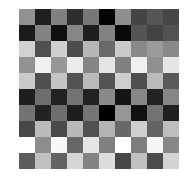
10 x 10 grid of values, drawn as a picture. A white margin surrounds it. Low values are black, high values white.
Odd patch: calmer, in the top right. Mirror symmetry: none. Calmest part: top right. Stripes: horizontal, repeating 2 times.
